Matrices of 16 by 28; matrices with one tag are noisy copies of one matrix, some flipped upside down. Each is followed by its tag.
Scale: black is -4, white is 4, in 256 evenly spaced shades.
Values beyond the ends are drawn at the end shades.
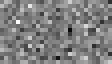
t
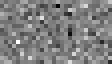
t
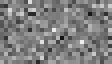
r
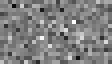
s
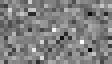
r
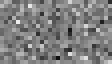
t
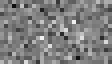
s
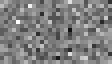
t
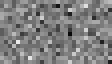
t
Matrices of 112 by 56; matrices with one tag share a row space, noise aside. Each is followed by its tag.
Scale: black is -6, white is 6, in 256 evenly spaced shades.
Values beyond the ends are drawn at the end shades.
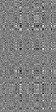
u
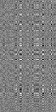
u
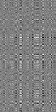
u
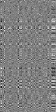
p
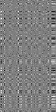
p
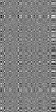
p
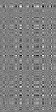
u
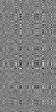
u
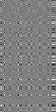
p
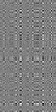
u
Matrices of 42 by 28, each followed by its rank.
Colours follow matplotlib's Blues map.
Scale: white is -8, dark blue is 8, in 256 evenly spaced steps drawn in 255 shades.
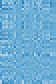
three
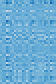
three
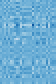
three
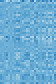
three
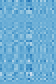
two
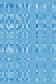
two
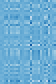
two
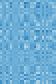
two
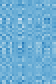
two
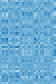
three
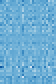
three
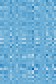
three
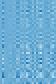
two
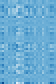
two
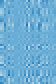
two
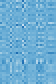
three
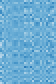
three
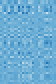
three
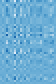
two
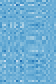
three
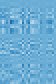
two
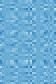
two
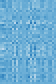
three
